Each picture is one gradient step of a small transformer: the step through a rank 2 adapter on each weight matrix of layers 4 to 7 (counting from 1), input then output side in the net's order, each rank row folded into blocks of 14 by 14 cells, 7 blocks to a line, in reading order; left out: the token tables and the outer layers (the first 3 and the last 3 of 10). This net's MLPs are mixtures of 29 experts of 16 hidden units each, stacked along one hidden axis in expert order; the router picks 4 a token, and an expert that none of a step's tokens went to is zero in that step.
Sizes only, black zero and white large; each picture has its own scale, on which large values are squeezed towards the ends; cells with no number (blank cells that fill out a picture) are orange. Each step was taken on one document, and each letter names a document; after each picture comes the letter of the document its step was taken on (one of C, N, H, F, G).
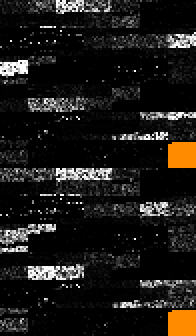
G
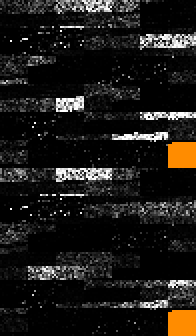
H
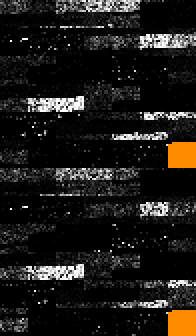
H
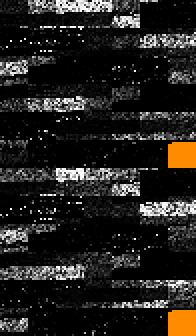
G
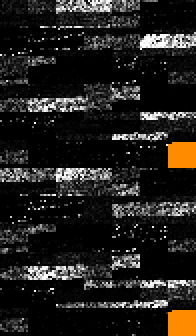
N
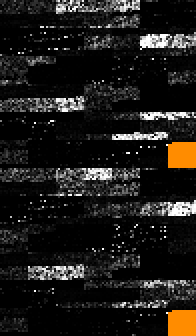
N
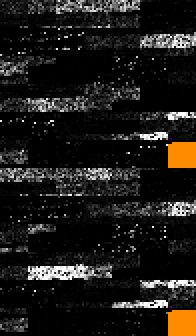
N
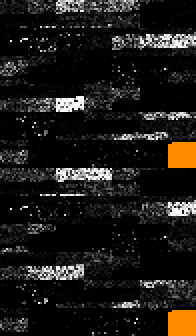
H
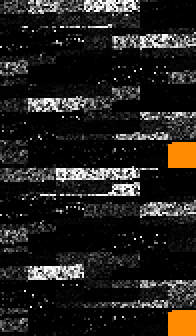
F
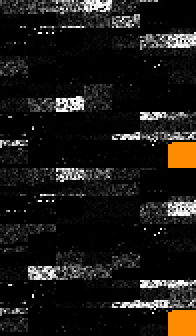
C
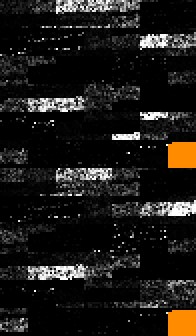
N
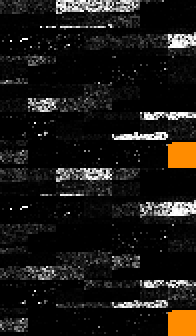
H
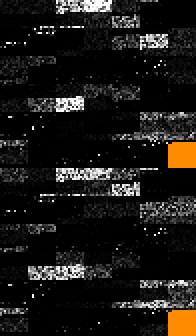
C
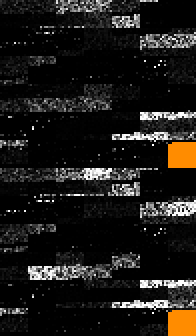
C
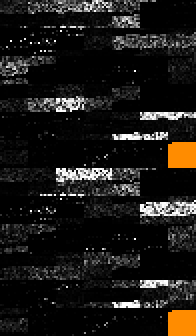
G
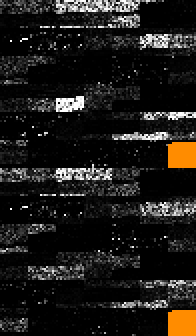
H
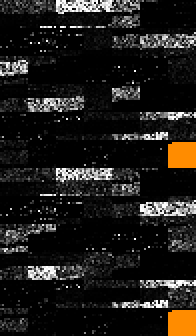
G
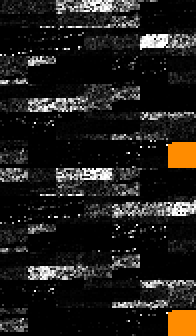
N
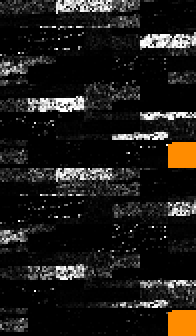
N
